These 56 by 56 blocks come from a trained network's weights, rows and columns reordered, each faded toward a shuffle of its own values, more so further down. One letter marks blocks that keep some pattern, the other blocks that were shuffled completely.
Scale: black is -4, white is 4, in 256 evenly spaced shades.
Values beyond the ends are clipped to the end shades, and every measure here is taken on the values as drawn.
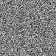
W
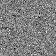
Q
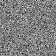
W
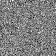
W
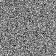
Q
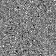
Q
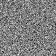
Q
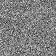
Q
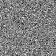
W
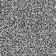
Q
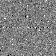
W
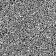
Q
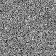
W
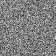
Q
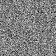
Q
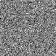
W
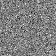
Q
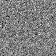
W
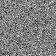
Q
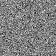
Q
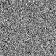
W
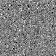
W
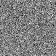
Q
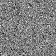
Q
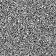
Q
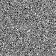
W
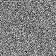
W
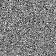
Q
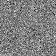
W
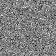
Q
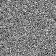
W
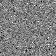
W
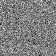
Q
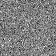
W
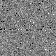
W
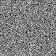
Q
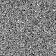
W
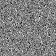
Q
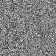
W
